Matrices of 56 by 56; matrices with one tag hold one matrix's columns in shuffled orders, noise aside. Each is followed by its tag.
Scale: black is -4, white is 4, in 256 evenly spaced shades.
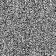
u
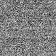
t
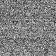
t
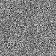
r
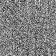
u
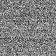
t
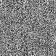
u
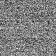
t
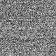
t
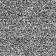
t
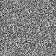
r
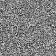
r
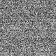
t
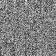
u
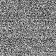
t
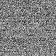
t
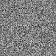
r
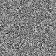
r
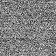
t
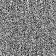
u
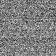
t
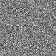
r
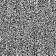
u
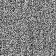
u
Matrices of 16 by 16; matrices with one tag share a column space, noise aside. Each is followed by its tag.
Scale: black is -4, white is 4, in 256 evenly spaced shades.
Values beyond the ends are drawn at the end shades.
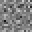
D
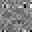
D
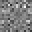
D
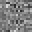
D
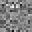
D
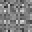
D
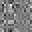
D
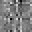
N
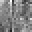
N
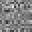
D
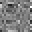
D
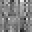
N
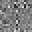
D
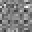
D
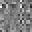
D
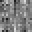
N
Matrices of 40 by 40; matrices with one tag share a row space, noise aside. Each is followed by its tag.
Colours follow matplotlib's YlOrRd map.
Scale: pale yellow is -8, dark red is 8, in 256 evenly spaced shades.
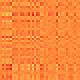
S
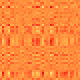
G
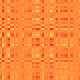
G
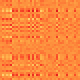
S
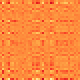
G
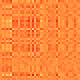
S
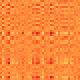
G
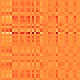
S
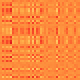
S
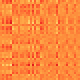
S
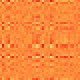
G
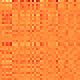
S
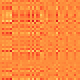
S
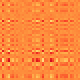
G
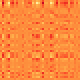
G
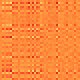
S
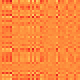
S
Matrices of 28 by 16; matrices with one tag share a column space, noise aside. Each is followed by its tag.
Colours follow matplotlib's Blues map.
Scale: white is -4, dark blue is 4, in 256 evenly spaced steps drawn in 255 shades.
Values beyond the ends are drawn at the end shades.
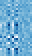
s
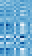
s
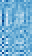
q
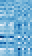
s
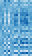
q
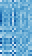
q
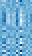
q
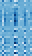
q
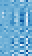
q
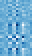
s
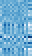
s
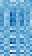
q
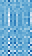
q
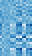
s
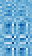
s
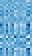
s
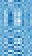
q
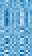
q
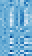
q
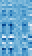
s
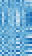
q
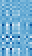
s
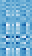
s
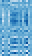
q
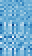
s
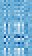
s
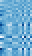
s
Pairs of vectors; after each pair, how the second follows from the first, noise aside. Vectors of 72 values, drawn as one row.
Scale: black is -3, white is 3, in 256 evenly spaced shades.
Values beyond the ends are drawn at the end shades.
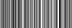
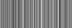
shrunk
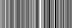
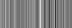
shrunk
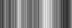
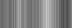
shrunk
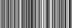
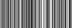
copied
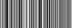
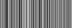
shrunk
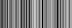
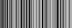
copied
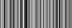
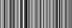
copied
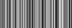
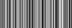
copied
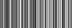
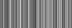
shrunk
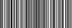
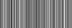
shrunk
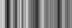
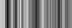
copied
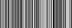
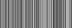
shrunk
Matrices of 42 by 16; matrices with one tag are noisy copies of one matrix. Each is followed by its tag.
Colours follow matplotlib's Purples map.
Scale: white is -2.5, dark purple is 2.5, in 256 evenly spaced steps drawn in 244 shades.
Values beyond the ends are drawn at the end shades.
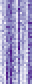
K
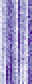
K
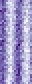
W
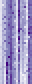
K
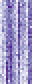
K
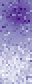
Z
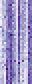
K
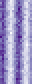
W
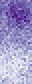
Z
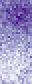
Z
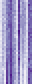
K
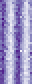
W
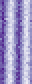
W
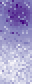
Z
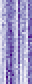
K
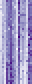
K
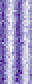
W
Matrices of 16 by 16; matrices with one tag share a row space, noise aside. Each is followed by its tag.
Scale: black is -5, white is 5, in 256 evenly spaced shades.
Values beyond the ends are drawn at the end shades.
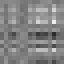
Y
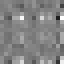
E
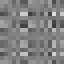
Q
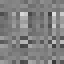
Q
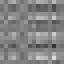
Y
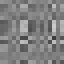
Q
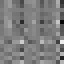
E
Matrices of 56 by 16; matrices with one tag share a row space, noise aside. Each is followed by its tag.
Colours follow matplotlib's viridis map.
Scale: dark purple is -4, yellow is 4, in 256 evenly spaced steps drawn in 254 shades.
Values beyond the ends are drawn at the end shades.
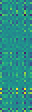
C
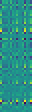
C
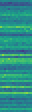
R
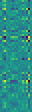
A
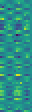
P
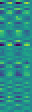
P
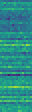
R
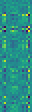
A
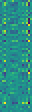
A
